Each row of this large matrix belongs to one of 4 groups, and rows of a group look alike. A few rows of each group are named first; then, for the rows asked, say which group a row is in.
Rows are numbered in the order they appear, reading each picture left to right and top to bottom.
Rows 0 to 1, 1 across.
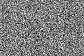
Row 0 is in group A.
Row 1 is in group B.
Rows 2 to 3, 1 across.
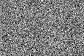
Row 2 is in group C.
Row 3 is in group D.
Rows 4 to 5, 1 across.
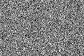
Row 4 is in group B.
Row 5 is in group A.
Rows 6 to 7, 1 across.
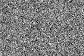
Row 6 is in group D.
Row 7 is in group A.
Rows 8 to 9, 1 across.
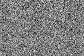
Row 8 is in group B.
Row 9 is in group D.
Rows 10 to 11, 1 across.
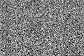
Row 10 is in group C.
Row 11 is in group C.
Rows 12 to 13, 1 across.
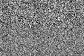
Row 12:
D
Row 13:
D
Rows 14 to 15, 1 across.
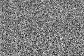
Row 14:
C
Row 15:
C
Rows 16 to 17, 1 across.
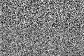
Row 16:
C
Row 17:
C
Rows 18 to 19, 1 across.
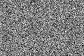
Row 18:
C
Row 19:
D
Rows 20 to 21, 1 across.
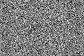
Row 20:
D
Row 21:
C
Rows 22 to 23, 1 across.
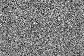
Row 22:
D
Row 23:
C
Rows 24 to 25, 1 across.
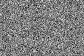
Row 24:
B
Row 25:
D
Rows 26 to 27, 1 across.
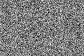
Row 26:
C
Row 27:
B
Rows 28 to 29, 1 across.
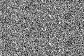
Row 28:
A
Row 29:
A
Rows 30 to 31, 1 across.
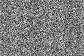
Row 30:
C
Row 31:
B
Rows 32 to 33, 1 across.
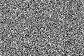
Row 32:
B
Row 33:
A
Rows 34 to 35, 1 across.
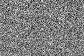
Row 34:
B
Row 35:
B
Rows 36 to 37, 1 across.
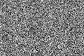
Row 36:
C
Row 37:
D
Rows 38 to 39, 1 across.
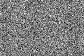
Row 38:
A
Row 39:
D
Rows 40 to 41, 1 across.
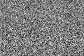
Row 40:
A
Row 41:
C
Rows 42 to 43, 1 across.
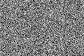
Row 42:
B
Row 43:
C
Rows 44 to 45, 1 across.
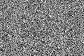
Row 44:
A
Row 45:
D
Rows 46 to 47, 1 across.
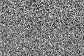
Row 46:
C
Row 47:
A
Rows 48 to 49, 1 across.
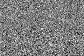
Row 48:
B
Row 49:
C
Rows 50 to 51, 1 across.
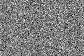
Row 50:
A
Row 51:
B
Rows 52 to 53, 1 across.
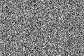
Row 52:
C
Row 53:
A
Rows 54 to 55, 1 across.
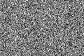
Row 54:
A
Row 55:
B
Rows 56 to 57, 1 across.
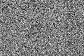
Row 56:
D
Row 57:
A
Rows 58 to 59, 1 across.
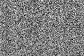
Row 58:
C
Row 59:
C
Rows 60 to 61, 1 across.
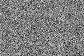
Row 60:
B
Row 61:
C
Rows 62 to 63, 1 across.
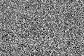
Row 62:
A
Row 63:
D
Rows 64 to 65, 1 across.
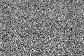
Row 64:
D
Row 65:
D
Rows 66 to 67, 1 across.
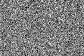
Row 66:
B
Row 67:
A
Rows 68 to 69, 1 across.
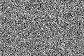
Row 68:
A
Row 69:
B
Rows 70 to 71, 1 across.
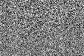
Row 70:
C
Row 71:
B
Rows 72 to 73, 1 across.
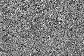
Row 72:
B
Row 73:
D
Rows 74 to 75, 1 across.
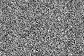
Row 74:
D
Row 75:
D
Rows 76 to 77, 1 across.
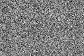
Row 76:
D
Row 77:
D
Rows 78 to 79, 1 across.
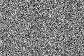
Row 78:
B
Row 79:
A
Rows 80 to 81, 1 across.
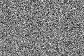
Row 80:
C
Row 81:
A
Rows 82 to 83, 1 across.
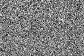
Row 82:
B
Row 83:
D
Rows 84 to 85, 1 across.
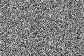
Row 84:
B
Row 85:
B
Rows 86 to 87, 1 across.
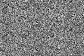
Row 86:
D
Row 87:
D
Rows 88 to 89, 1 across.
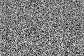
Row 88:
C
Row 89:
C
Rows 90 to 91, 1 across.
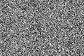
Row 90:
D
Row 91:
A
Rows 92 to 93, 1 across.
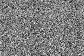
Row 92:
D
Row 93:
B
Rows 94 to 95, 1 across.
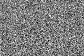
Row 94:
A
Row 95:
C
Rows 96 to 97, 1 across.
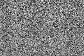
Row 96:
C
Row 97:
D
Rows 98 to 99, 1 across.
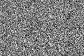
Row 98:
C
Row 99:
A
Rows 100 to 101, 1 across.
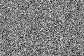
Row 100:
B
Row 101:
C
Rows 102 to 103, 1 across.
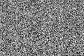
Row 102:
C
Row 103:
C
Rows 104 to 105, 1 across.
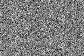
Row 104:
B
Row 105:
B
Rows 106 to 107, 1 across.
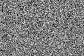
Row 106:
C
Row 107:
D
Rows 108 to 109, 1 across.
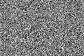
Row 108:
B
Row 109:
B
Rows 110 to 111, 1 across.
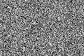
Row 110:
D
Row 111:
A
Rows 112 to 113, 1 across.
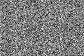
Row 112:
C
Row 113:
C
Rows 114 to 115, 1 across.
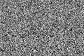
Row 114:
C
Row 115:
D
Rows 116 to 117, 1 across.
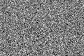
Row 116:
A
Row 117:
C
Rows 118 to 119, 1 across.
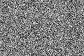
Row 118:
D
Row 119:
B
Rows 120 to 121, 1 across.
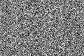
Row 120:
C
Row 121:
B
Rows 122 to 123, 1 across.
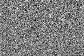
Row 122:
B
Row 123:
C
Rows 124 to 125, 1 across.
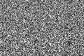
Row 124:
A
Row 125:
A
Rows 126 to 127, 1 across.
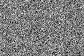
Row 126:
B
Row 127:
C
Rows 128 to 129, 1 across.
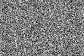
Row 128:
D
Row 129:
C
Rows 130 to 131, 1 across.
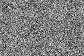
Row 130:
D
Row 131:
B
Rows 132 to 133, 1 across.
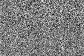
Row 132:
C
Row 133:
B
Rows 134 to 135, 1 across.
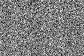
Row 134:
C
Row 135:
B
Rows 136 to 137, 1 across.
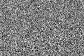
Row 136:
B
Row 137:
A
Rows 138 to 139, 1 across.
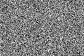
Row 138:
D
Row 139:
C
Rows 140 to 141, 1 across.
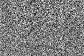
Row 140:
C
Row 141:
B
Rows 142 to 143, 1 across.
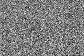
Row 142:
A
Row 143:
C
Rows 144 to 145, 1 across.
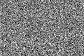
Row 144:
C
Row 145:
A
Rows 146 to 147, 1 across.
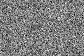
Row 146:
D
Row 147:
C
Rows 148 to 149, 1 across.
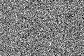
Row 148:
A
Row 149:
B
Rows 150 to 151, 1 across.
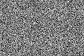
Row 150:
D
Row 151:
C
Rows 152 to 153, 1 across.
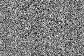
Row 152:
B
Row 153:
B
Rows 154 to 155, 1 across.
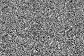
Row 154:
D
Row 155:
D
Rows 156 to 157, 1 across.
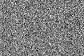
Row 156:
A
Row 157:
A
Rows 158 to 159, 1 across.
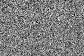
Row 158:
D
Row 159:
B
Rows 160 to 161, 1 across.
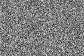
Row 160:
C
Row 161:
B
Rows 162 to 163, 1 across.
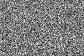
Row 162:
A
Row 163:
C
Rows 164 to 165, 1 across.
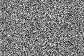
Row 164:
A
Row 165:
A
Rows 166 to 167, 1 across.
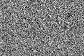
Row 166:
A
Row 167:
D
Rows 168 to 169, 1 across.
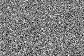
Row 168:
A
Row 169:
C
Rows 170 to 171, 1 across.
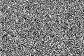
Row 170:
A
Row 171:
D
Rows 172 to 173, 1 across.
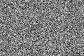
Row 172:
D
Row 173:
C
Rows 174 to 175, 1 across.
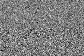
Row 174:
A
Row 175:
B
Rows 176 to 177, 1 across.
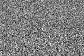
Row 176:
C
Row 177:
A
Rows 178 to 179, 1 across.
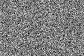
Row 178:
C
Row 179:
B
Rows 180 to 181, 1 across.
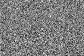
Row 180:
B
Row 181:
C
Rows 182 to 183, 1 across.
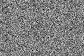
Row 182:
D
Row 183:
D
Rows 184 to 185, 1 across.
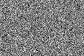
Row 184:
B
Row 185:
D
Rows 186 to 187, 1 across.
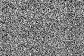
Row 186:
D
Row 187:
D
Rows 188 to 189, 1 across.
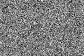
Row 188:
D
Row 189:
B
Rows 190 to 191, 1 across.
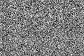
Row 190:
C
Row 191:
D
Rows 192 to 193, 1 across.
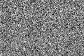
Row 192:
C
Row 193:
A
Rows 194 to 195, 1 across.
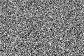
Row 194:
C
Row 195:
B
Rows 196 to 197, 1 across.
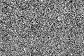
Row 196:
D
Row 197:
D
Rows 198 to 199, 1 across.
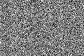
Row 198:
C
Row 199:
B
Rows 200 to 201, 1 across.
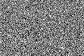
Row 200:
A
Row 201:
B
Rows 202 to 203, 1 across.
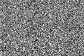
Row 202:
C
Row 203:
A
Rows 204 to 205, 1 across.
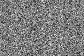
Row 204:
C
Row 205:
C
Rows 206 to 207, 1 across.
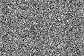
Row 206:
D
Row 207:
D
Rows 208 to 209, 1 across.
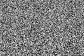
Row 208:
D
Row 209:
C
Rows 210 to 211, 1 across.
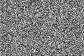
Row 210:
C
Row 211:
D
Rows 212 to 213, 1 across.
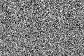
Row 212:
C
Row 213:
A
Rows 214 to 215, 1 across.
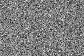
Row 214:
B
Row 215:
B
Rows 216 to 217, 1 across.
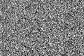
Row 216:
A
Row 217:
A
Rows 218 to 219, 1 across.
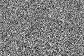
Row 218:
B
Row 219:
A
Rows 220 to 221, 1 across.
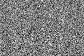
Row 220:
B
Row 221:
C
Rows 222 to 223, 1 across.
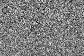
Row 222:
D
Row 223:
B
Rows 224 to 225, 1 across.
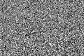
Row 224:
A
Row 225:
A
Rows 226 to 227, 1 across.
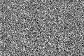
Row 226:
A
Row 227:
A
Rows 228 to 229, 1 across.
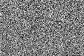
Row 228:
B
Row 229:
C
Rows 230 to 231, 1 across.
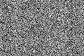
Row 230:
D
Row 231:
D
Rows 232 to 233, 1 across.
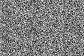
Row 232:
C
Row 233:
C
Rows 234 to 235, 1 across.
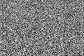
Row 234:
A
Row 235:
C
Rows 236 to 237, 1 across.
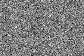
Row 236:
B
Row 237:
D
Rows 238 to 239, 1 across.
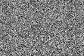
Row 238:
D
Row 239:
D
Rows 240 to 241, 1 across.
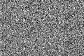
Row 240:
A
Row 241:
A
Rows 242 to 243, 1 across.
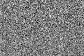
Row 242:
A
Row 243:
C
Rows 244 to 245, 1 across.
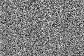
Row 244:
C
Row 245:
C
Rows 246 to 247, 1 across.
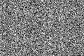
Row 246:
C
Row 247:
C
